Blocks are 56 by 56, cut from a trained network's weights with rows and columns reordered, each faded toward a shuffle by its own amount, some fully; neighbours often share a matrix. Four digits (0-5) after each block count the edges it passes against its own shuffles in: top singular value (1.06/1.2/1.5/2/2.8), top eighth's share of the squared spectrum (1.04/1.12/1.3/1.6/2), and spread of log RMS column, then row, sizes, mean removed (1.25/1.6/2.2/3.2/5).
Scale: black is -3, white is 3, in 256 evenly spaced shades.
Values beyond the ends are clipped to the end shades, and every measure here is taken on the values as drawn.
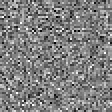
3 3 1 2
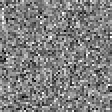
0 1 0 0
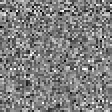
3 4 1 2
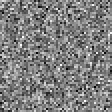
2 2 0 0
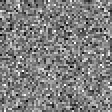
0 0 0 0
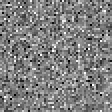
1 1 0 0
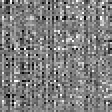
4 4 1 3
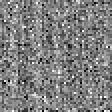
3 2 0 2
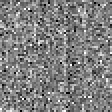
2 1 0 0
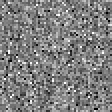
1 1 0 0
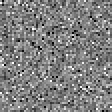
0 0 0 0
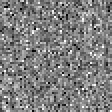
1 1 0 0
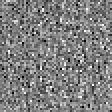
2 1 0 0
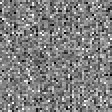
2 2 0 1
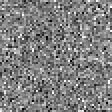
1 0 0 0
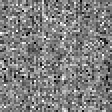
2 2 0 1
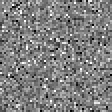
0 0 0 0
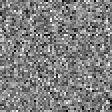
3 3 0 1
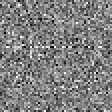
3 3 1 2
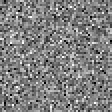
1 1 0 0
